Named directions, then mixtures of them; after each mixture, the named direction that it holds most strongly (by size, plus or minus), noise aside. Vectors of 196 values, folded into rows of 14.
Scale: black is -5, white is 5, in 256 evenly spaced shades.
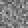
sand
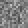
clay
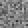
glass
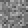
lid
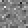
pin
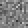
glass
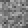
lid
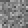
lid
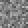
lid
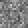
clay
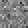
pin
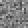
glass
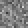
sand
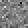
pin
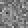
sand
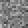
lid
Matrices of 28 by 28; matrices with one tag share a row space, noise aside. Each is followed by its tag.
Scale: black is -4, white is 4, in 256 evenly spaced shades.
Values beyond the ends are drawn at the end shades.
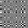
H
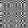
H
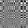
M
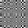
H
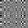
H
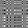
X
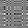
X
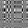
X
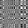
M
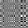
M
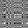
X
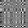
H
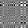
M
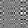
M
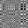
M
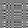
X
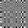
H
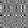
H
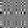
H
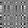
H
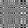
M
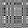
X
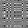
X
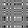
X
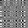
H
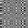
H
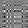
X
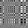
M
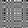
X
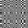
H
